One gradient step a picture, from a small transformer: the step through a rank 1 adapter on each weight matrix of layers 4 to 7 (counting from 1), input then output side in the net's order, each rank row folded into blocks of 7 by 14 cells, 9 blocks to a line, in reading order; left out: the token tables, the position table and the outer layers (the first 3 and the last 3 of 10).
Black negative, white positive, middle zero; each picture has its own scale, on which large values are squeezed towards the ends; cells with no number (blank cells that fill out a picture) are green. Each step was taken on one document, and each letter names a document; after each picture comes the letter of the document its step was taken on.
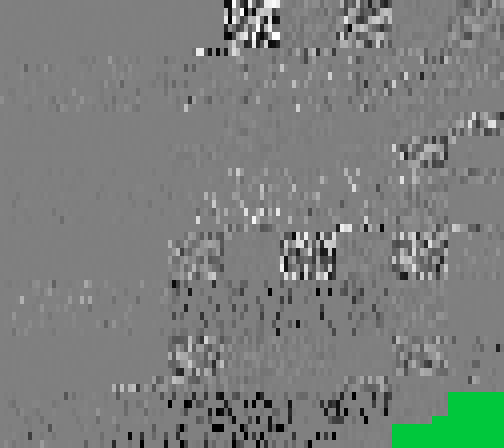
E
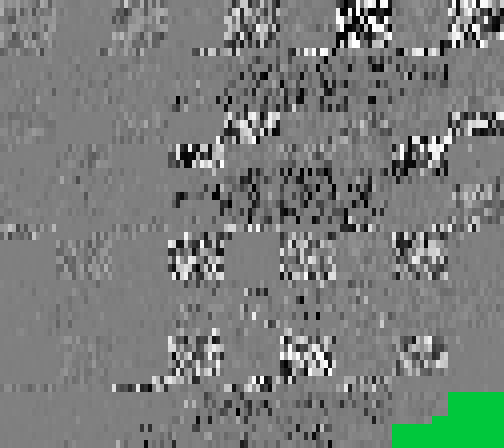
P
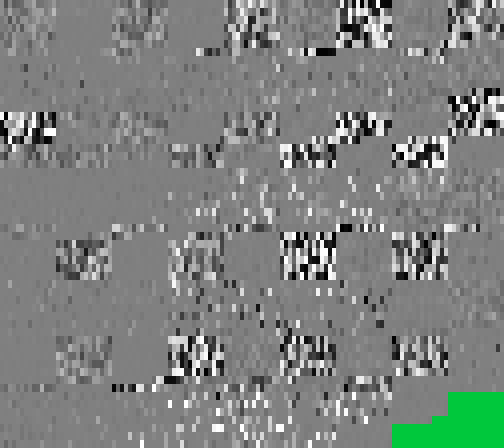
E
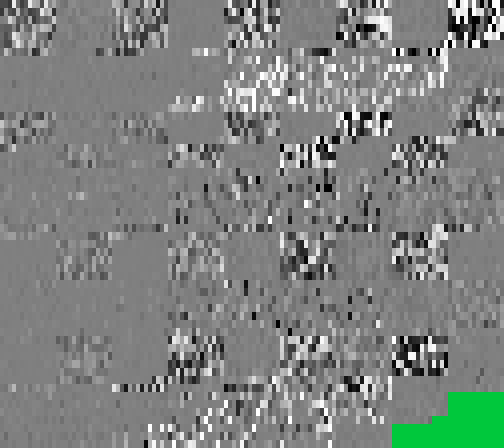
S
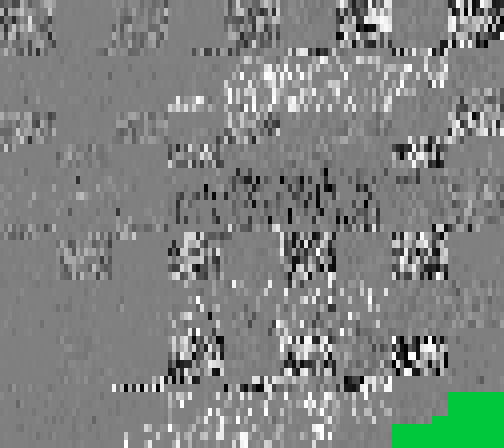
S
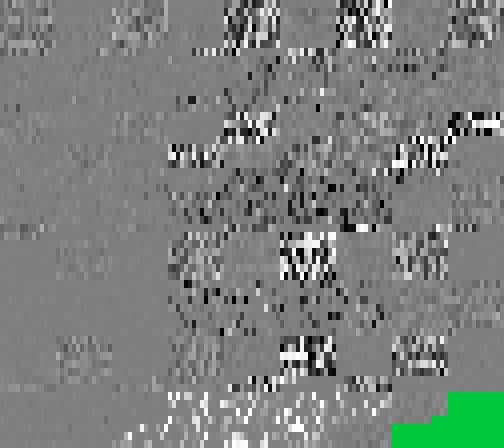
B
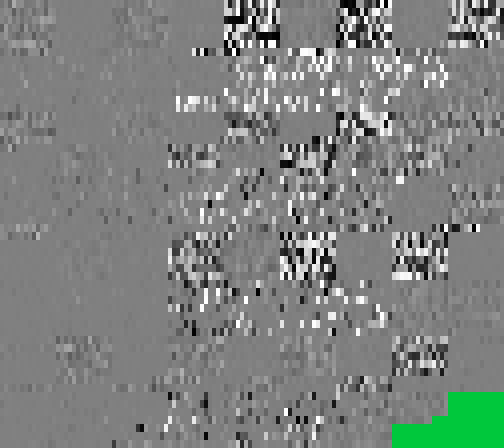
B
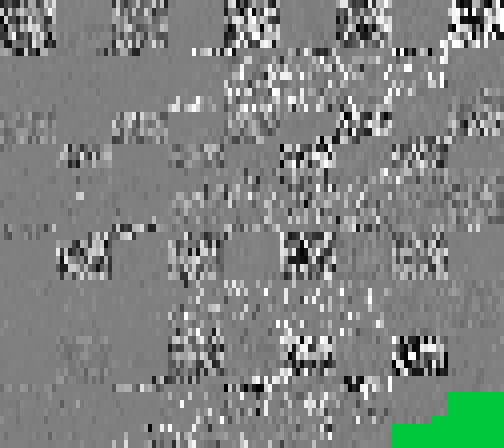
S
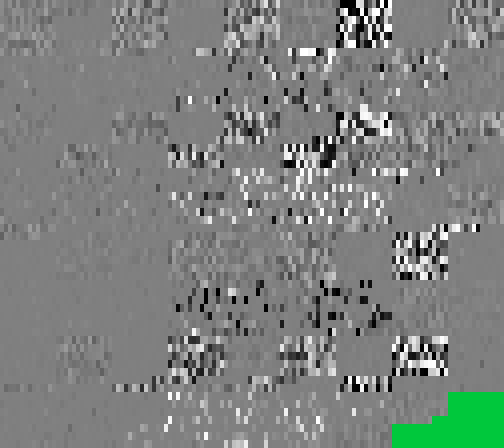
B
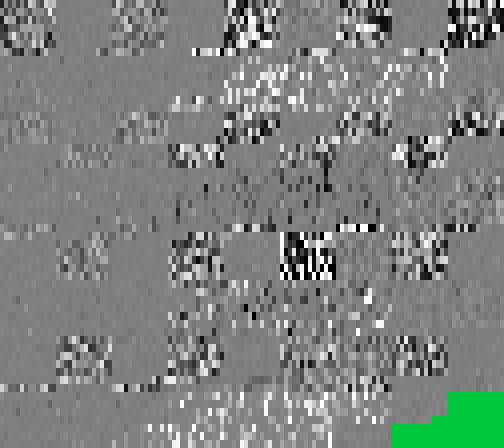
S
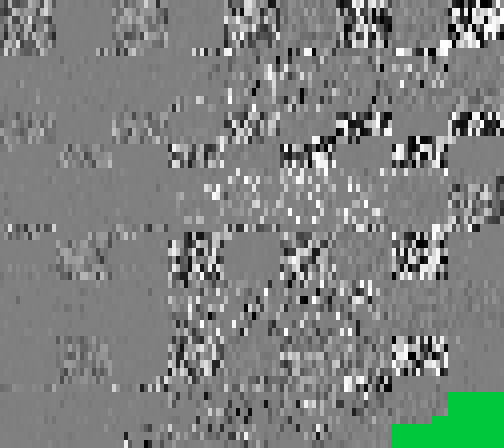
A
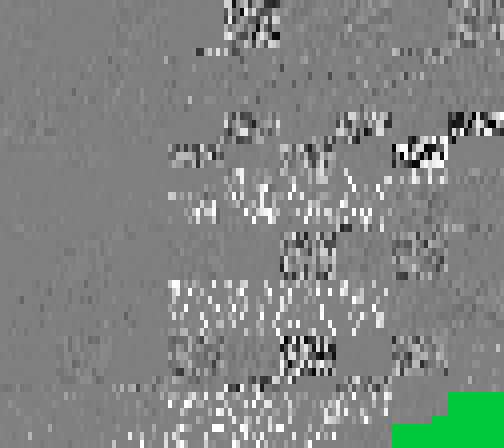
E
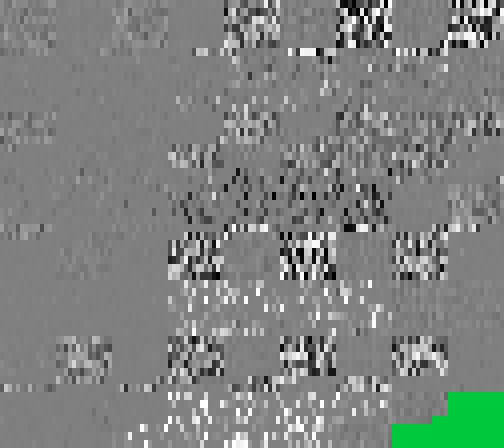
B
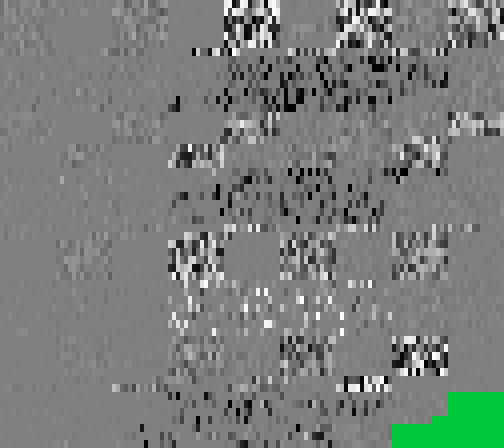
P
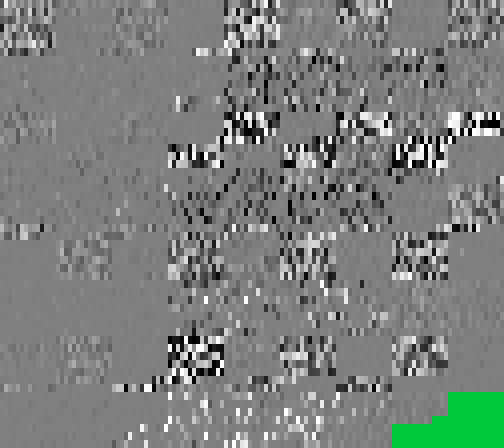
B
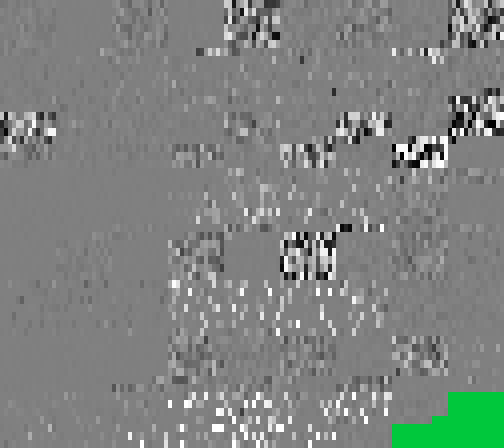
E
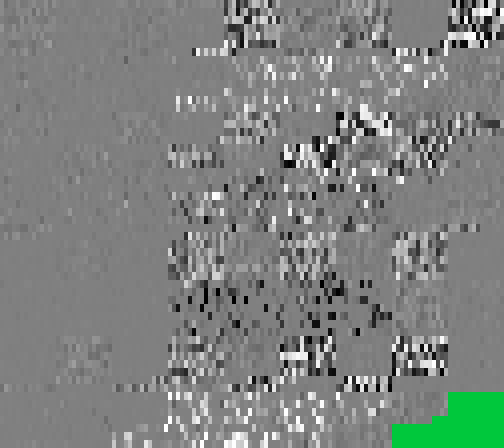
B
